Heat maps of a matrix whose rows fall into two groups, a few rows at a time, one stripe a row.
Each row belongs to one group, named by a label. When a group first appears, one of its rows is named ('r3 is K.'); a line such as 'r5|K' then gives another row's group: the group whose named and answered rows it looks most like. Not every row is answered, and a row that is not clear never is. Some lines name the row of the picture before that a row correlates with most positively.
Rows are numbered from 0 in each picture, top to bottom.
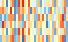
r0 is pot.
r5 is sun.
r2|sun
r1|pot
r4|pot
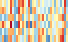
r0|pot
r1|pot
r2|sun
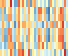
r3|pot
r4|sun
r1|sun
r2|sun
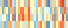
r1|pot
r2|pot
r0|sun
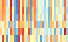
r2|pot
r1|pot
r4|pot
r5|pot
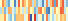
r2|pot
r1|sun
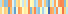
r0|sun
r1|pot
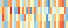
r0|sun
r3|sun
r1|pot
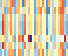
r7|sun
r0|sun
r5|pot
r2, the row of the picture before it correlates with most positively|2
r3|sun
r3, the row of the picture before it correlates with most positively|2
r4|sun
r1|sun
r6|sun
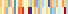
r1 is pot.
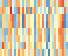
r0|sun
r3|sun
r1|pot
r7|pot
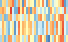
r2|sun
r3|pot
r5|sun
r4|pot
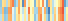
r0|sun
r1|sun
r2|sun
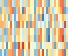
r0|sun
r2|pot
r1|sun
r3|pot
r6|pot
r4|sun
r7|sun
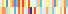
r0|pot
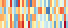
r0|pot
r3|pot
